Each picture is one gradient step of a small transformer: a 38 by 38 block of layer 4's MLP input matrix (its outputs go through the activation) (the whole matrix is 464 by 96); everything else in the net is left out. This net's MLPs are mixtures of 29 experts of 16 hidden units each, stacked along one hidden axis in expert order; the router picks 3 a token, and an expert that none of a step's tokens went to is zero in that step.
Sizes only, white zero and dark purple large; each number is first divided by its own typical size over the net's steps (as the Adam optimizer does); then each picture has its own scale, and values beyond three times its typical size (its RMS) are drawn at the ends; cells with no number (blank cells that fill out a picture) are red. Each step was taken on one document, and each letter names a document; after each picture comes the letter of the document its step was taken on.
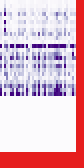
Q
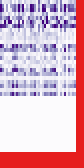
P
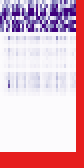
P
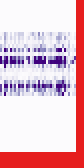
Q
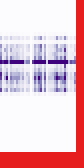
Q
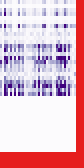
Q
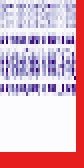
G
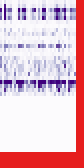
Q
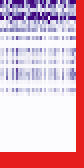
P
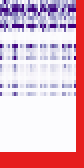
P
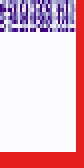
P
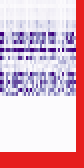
G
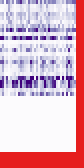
G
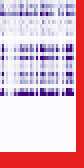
G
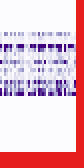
Q
